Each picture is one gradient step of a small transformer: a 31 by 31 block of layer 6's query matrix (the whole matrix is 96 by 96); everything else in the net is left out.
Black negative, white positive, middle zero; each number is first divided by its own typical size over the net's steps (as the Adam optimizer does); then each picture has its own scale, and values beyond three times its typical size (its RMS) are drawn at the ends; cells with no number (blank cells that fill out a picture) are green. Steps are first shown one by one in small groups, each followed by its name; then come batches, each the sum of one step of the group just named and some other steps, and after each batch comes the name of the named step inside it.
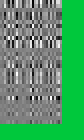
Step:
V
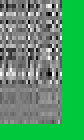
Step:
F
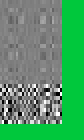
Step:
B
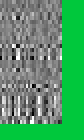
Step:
F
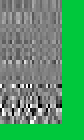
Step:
B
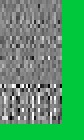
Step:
B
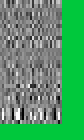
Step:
V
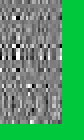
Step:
B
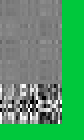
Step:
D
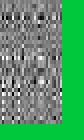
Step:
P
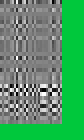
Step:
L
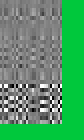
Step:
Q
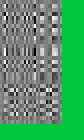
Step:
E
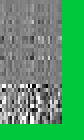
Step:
D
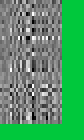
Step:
L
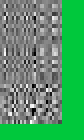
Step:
E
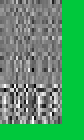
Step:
L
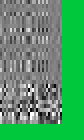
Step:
D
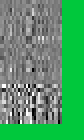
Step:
Q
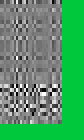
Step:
L
